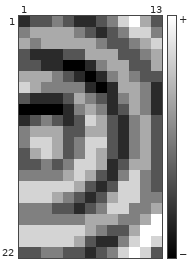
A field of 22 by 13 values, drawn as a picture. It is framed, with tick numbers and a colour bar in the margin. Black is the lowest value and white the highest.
Calmest part: bottom left. Ninth with the highest average: bottom right. Rings: centred on the middle left. Grain: blotchy.
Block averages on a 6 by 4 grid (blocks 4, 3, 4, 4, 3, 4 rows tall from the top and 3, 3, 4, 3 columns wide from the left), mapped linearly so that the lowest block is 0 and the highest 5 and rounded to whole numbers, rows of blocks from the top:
1 2 2 3 / 2 0 1 1 / 0 0 1 2 / 3 3 2 2 / 4 2 2 3 / 3 3 2 5
